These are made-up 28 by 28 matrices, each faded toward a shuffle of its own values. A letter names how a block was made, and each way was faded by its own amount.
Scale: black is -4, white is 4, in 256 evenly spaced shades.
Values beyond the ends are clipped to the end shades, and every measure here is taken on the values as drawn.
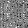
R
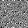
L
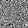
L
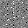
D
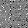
R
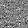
D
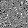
D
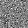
D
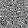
R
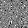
D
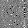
R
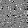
R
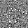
D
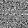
L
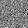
L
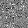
D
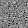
D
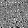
L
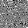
L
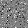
R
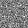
L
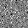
D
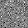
D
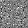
D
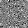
D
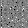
R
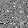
L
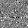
L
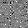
R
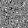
D
